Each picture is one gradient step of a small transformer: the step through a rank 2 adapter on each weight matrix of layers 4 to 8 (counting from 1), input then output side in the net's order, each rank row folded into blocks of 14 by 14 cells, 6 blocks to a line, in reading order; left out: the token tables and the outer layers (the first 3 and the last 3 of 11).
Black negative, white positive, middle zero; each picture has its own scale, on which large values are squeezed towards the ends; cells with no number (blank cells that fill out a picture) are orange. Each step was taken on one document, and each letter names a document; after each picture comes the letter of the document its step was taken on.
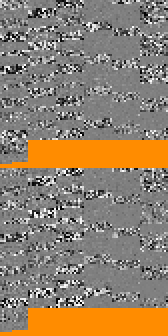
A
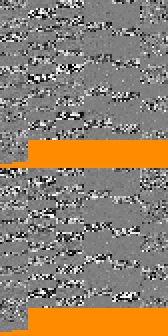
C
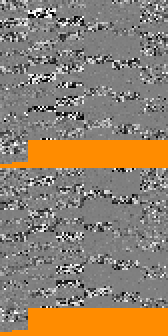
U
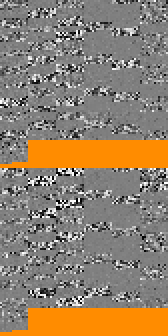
C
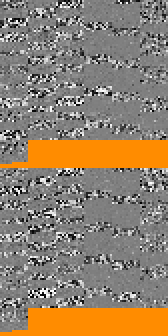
C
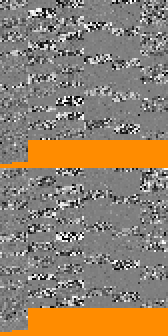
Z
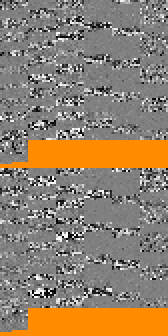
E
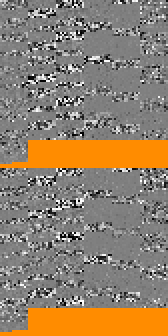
C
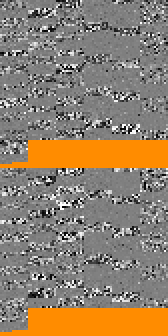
Z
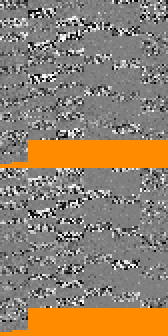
U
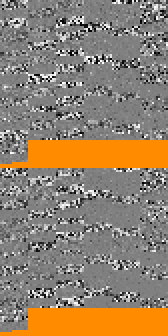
U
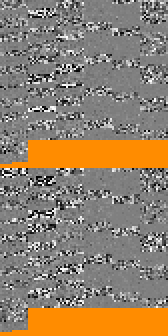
A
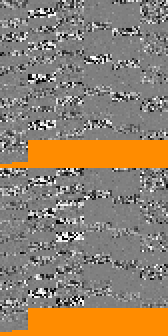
E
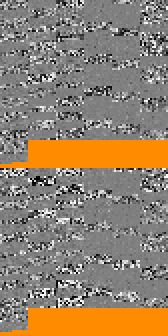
A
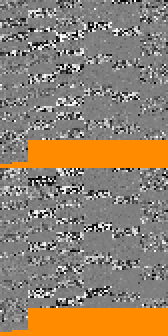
Z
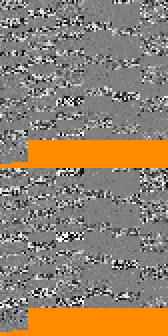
E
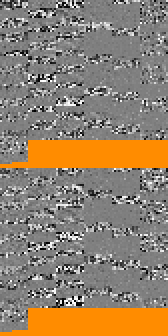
C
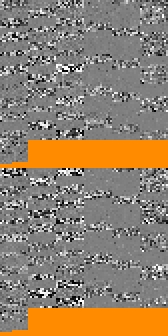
E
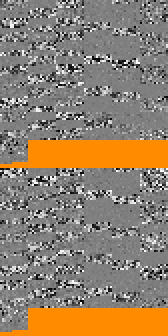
C
